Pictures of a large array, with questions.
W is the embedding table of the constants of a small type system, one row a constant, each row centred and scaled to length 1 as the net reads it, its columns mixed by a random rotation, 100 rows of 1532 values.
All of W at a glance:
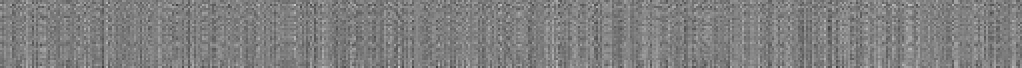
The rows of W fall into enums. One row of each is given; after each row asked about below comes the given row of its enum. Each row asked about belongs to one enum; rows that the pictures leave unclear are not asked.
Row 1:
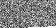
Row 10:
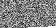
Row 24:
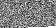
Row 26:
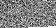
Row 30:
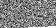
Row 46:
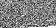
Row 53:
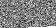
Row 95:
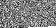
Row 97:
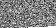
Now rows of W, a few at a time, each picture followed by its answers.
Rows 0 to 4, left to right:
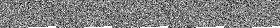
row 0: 24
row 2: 97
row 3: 95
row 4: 26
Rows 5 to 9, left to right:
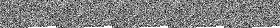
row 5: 1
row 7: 46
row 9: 10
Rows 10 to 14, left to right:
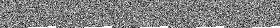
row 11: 97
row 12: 95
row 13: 1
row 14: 53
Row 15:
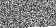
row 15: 1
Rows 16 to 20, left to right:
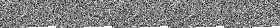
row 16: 46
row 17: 30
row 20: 97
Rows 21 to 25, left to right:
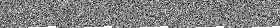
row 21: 97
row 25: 30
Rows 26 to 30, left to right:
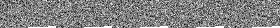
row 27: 10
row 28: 30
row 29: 53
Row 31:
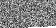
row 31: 1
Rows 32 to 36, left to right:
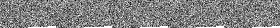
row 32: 1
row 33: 46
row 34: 95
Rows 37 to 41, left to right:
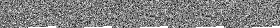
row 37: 97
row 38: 53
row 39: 30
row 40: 30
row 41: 46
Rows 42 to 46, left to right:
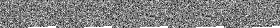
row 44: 30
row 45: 30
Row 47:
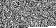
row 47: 95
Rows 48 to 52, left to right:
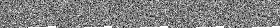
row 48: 97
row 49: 46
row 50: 30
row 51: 1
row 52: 30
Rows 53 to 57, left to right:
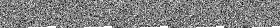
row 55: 46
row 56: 46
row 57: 95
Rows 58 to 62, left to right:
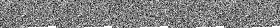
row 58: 46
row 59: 46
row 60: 30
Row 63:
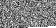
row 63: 95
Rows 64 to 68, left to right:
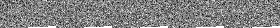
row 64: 26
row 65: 1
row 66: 97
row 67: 30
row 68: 97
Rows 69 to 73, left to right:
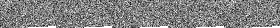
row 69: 46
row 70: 97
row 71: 95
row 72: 1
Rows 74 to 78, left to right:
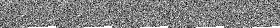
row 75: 46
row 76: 1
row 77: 95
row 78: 97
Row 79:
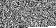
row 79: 95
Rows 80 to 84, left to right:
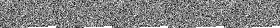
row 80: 46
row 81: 95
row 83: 30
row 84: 46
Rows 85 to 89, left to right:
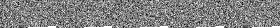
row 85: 95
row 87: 30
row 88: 53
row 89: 95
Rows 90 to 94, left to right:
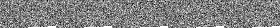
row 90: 1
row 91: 1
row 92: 24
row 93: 97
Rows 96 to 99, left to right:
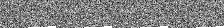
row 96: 1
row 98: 97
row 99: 1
